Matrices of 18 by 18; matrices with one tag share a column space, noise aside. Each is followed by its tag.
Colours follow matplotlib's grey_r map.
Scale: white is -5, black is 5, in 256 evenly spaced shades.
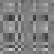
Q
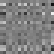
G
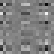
G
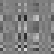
Q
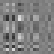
Q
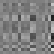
Q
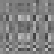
Q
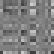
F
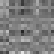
F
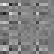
G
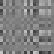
F
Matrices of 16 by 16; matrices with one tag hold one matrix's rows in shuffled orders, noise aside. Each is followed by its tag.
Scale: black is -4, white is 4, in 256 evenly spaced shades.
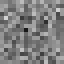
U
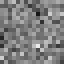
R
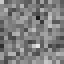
R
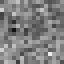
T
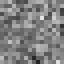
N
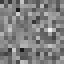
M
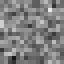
T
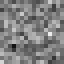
T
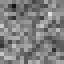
T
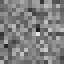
R
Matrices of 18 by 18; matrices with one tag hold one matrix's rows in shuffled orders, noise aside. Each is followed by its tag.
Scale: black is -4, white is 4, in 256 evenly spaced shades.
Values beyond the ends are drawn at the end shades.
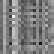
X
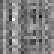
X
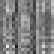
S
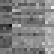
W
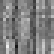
S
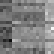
W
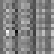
S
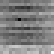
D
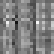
S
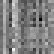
X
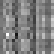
S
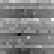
D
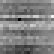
D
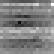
D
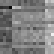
W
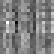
S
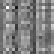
S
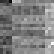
W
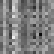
X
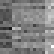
W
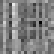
X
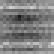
D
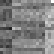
W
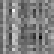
X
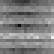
D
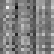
S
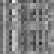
X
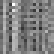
X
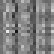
S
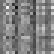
S
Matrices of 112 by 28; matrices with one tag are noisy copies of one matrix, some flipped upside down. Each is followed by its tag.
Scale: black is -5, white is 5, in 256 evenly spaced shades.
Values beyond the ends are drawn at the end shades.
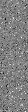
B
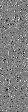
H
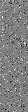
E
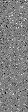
B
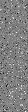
B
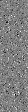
H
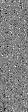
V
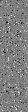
H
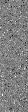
E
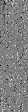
V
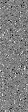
E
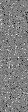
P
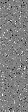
E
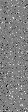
B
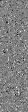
H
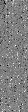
V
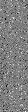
B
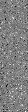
B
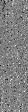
V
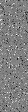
P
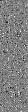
H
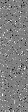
E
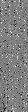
V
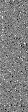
E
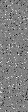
P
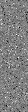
P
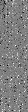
V
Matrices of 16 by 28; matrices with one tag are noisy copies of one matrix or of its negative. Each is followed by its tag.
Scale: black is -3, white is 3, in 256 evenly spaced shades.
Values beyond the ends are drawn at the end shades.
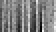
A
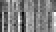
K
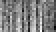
A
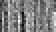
K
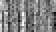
K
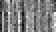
K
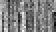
K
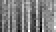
A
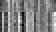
K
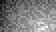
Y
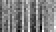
A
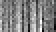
A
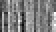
K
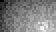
Y
